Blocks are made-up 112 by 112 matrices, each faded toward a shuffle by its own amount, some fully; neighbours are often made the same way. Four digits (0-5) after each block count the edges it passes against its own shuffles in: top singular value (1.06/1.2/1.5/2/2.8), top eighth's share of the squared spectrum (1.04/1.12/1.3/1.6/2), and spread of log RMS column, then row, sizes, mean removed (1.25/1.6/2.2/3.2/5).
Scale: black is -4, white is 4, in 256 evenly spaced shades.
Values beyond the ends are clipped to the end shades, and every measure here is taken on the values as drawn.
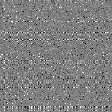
5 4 2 3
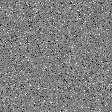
2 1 0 0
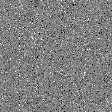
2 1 2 1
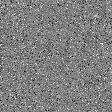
0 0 1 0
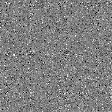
1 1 2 2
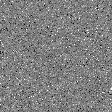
0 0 0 0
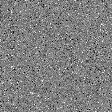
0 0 1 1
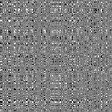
5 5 4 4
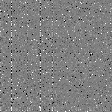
4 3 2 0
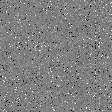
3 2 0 0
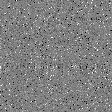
2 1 0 0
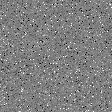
2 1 0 0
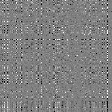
5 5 4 3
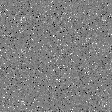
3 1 0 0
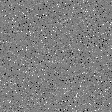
0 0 0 0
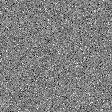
2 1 0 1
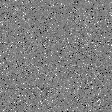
1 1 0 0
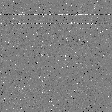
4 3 0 1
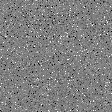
1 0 0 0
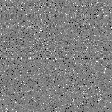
4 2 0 1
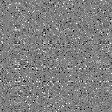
4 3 1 2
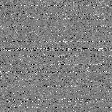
2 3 0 3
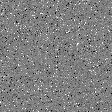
0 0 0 0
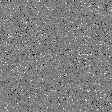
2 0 0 1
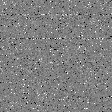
2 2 0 1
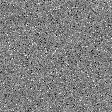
1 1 0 0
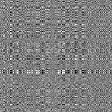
5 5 4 4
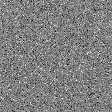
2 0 0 0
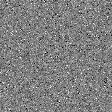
3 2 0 0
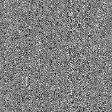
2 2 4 0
